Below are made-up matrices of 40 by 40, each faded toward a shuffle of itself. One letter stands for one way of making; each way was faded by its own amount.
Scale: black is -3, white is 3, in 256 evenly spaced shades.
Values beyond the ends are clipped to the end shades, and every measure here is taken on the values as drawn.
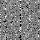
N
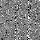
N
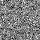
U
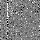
N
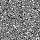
U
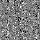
N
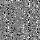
N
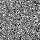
U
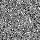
U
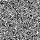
U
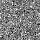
U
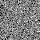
U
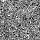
U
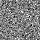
U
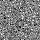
U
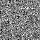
U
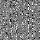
N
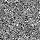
U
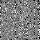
N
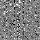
N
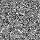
U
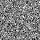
U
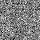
U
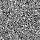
U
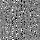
N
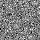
U
